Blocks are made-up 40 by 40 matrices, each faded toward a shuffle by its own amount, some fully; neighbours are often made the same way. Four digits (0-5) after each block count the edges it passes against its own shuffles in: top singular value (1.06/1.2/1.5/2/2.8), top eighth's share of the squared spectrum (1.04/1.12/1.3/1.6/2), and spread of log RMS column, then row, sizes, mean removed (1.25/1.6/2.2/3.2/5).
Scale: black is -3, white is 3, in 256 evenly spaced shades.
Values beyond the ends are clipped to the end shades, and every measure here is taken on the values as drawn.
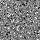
2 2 0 0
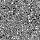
0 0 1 0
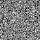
1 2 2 0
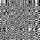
4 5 3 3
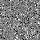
2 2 0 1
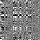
4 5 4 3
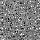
3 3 1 1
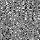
3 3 1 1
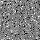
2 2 0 0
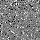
1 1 0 0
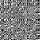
4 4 2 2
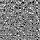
3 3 1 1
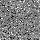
0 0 0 0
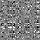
4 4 2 2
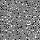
3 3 1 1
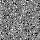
0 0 0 0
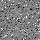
1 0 0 0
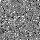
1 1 0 0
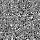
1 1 0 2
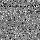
1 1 0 2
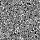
0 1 0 0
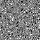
2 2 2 0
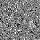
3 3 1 0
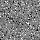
0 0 0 0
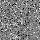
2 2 0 0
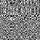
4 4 2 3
